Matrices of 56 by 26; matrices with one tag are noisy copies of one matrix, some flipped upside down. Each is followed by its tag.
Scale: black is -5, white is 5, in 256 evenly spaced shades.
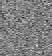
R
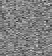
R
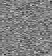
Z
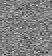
Z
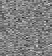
R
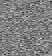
Z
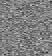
Z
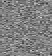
Z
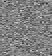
Z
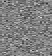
Z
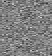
Z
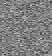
Z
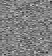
Z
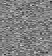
Z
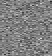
Z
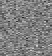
R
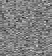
R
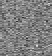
R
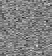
R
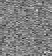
R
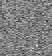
R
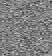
Z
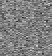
R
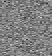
Z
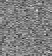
R
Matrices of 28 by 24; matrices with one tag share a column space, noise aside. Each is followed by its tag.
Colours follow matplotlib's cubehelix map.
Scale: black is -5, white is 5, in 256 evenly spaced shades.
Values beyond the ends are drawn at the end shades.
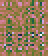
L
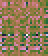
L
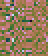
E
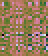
L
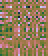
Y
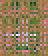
L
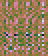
L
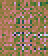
L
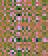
E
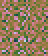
E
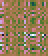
L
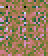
Y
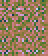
E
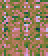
Y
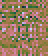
Y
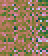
E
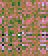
L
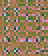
E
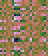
E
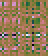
L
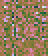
Y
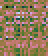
Y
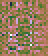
L
